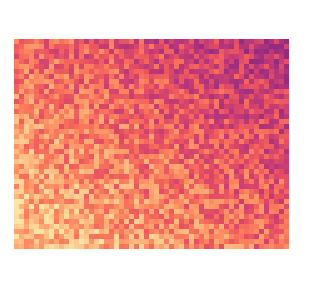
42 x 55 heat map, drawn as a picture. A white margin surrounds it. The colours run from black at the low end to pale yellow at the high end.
The bottom left is the ninth with the highest average. The values follow a bell shape. No single row or column stands out from its neighbours. The halves do not mirror each other. No regular stripes run through it. The top right is the ninth with the lowest average. The field climbs toward the bottom left. On average the colour sits 70% of the way up the scale. The grain is fine, like static.
